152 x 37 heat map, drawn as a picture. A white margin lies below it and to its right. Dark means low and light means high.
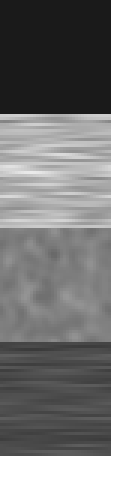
The table splits into 4 rows of 1 panel. Panel 1,1: very low, flat. Panel 2,1: high, streaked across. Panel 3,1: middling, blotchy, faint in contrast. Panel 4,1: low, streaked across, faint in contrast.
